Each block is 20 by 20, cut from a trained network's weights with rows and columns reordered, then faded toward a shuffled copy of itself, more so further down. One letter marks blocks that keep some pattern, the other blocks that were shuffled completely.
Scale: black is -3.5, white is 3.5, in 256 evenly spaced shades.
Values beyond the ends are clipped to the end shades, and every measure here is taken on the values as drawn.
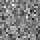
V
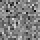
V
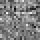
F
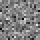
V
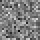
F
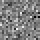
V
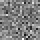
F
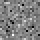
V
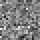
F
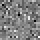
V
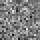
V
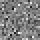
V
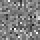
V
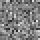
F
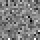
V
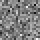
V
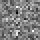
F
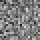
V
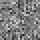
V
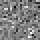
V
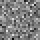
V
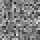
V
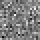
V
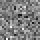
V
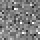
V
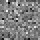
F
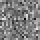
F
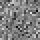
V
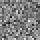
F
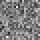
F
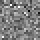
F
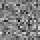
F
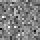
V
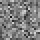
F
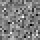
V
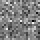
F
